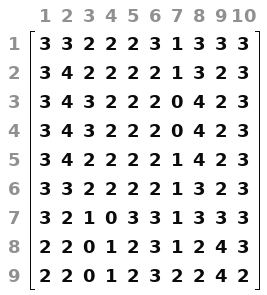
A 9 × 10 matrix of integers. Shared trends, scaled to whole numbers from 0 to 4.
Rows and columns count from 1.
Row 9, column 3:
0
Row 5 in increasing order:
1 2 2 2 2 2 3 3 4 4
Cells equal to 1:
9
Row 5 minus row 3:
0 0 -1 0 0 0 1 0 0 0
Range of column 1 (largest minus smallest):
1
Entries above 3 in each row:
0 1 2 2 2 0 0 1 1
